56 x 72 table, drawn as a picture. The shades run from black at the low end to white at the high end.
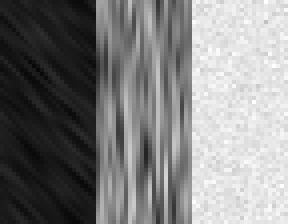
The table splits into one row of 3 panels. Panel 1,1: very low, slanting down to the right, faint in contrast. Panel 1,2: middling, streaked downward, strong in contrast. Panel 1,3: very high, fine-grained, faint in contrast.
